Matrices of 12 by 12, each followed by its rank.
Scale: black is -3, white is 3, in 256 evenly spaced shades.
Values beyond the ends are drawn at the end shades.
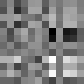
two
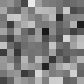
full rank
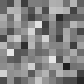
full rank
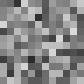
full rank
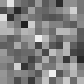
full rank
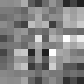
two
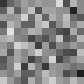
full rank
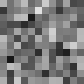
full rank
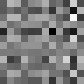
two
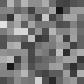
full rank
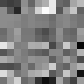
two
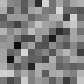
full rank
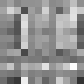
two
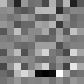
two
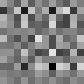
two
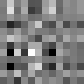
two
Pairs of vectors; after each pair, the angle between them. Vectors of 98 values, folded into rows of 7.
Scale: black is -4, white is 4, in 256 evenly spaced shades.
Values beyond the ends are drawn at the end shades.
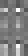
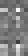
nearly parallel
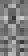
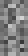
nearly parallel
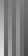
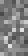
orthogonal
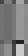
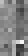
nearly opposite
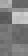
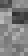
nearly opposite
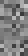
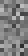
nearly parallel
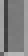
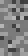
orthogonal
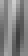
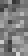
partly opposed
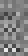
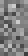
partly aligned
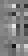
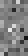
orthogonal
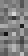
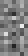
nearly opposite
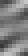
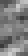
nearly parallel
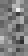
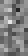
partly opposed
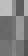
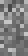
orthogonal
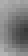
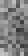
partly aligned
